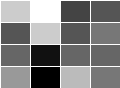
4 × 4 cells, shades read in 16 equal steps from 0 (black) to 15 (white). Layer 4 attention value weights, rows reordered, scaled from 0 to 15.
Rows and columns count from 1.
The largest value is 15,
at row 1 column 2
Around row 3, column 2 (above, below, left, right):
12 0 6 6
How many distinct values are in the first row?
4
